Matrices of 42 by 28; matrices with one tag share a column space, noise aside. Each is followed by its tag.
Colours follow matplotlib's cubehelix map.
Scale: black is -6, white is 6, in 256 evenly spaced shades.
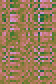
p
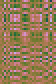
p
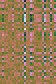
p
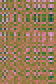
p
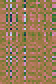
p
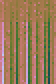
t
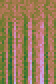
t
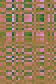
p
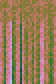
t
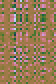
p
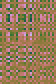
p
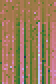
t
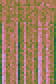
t
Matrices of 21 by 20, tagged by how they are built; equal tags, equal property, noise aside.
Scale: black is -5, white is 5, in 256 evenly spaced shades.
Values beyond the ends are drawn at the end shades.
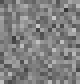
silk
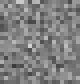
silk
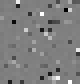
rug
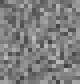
silk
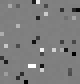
rug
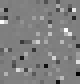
rug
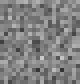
silk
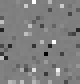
rug
